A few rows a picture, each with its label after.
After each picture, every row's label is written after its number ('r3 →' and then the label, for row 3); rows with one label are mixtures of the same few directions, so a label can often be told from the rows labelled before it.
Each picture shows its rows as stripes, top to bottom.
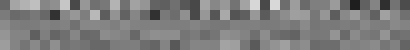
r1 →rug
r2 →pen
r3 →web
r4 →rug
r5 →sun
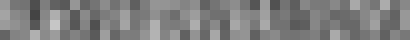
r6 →rug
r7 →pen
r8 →pen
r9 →pen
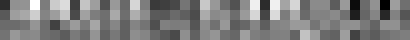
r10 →rug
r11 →rug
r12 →pen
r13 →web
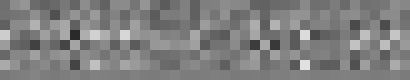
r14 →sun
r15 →pen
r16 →rug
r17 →web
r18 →rug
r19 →rug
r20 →web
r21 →pen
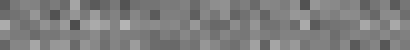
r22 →web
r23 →pen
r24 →web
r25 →pen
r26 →rug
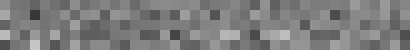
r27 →rug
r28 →pen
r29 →web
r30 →sun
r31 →pen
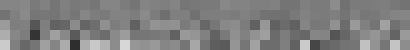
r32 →rug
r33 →sun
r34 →rug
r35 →pen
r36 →web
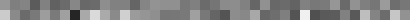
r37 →rug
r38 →web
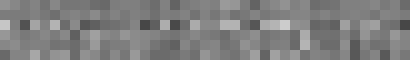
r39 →sun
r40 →pen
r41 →sun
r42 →web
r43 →web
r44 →rug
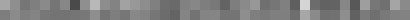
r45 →web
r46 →web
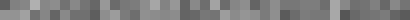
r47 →pen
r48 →rug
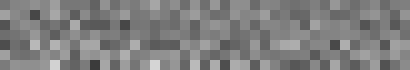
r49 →pen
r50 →pen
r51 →web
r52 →pen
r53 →rug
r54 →web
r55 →pen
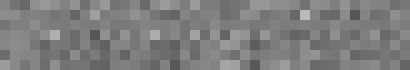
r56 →sun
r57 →web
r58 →pen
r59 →pen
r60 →sun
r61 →web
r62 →sun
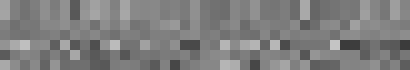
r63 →web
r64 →web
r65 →web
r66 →rug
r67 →rug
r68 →web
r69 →sun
